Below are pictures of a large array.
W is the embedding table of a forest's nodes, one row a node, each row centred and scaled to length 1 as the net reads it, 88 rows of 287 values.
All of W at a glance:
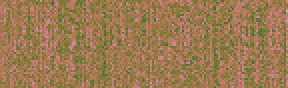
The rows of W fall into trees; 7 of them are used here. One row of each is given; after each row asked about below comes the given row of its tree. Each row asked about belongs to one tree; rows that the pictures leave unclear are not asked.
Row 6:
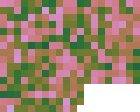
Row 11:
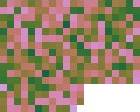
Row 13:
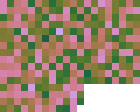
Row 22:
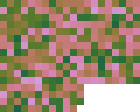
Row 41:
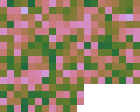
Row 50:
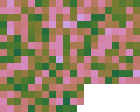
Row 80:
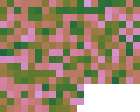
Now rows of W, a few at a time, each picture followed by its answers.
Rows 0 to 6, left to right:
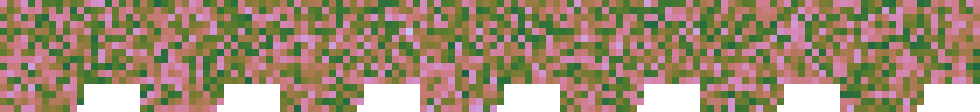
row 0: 13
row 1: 41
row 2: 80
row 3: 13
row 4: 80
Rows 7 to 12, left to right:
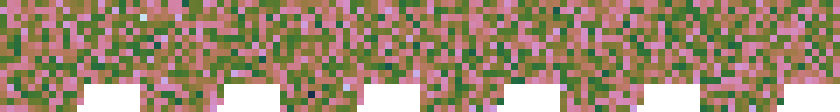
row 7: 50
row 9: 50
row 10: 11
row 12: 22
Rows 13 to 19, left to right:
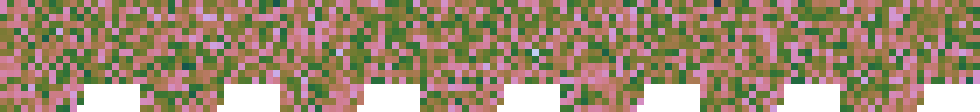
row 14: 41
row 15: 11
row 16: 22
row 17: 41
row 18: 11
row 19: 11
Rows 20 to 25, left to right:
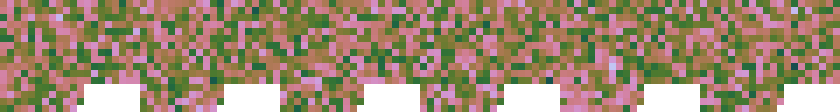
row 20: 11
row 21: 11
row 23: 13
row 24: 13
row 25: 41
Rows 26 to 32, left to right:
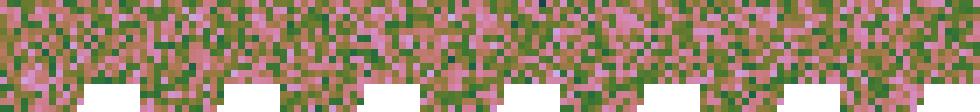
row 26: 41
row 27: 6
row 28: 22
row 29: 41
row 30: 41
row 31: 41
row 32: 11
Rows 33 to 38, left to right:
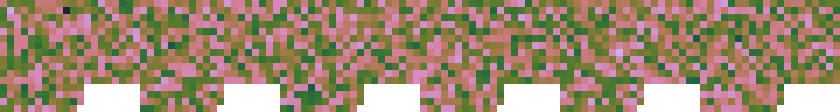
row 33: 41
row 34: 22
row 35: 41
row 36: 13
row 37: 22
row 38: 13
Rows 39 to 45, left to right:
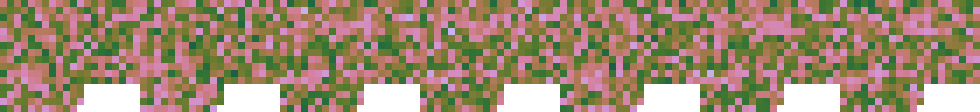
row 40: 13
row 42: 41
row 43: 41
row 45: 41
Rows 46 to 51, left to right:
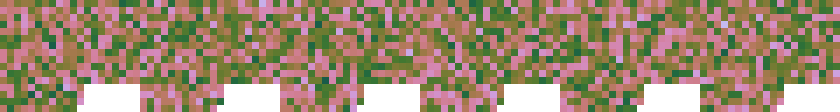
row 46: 50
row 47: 13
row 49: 13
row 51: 41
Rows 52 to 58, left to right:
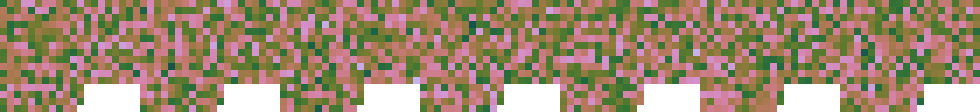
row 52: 22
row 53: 11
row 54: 6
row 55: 13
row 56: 80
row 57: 13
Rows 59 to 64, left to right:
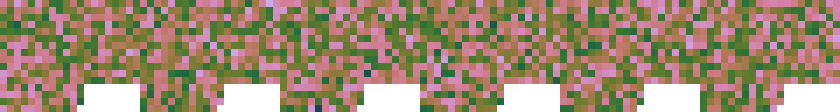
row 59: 13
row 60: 80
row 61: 22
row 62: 22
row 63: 22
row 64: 80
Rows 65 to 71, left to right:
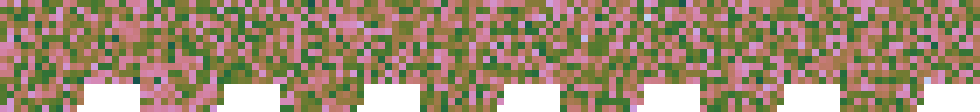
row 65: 6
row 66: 13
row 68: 80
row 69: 80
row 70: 22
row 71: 22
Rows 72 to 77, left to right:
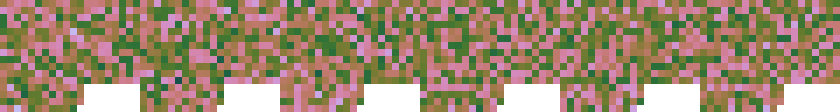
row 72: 50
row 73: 6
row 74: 13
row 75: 22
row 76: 13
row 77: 22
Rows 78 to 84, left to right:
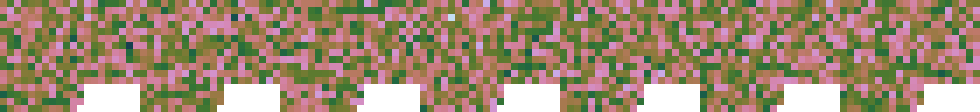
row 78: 80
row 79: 41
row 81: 11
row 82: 22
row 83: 80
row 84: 80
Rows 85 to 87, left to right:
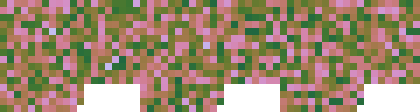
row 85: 11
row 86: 11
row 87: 22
